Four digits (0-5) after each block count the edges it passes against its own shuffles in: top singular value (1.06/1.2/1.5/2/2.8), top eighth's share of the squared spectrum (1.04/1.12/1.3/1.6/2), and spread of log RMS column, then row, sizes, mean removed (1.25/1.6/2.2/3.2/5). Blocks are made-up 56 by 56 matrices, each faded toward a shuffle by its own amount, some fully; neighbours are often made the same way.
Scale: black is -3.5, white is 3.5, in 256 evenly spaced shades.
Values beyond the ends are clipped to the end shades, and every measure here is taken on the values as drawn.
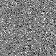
3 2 1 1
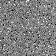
1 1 0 0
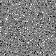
2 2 0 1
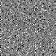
3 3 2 1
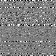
2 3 0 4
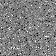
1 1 0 0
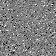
0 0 0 0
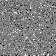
1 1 0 1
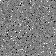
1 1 0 0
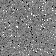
0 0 0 0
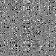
3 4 2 2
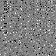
3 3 1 1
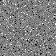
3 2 0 0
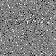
3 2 0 1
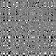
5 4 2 3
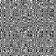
4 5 3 3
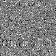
3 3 1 1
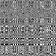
5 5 3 3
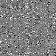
3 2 0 1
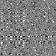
4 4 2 2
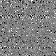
3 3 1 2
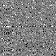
3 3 1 1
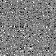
3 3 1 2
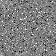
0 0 0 0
